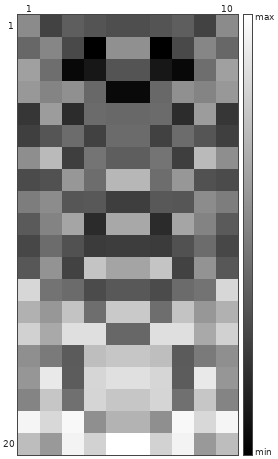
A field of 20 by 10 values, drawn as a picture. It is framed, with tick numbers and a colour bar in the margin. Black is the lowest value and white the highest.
The field climbs toward the bottom. It is mirror symmetric from left to right. The bottom middle is the ninth with the highest average. There are no regular stripes. The top middle is the ninth with the lowest average.
